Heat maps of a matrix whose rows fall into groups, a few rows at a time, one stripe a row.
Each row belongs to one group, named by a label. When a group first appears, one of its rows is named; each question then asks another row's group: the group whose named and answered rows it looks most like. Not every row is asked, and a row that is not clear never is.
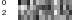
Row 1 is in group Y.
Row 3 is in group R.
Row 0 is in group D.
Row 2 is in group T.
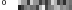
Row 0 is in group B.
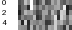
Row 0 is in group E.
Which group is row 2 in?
R
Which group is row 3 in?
R
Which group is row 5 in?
B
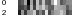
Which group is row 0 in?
D
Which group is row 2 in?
R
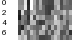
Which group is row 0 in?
Y
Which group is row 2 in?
R
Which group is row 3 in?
D
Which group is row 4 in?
R
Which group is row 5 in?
E
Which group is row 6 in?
T
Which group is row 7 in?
Y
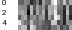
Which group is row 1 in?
B
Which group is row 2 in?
B
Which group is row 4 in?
B
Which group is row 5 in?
Y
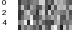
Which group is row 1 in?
R
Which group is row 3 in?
E
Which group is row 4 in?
Y
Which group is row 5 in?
D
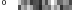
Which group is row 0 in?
B
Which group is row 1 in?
E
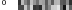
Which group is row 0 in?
T
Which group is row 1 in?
E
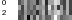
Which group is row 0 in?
T
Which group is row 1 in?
B
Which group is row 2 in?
T
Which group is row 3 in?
D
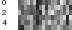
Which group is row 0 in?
R
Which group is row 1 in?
T
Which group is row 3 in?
R
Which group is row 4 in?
R
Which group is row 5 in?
E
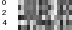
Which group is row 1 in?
D
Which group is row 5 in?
D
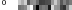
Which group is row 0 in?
Y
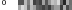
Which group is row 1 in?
Y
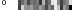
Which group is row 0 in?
D
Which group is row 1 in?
T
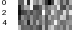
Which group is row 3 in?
R
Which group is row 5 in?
B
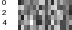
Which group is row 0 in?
T
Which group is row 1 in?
B
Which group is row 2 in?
T
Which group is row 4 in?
E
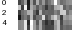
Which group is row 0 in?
D
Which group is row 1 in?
Y
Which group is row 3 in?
D
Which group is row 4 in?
Y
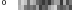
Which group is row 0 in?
Y
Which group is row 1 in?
B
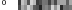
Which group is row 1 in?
E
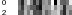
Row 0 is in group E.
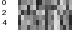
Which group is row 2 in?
B
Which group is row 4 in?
T
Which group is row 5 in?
T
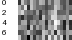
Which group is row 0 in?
T
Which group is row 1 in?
Y
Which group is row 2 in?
B
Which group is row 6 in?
E
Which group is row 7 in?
B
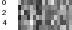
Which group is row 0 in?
B
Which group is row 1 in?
R
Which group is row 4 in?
E
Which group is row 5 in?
R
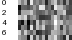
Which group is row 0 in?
B
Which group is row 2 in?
R
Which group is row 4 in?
D
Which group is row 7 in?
B
